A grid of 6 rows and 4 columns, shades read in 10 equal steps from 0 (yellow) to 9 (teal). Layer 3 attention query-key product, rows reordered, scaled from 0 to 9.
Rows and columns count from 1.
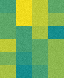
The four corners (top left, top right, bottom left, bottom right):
7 6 3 4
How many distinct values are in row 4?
4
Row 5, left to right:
5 8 6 4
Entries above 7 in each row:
0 0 1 0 1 1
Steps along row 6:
up down down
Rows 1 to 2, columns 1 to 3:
7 0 2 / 6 0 2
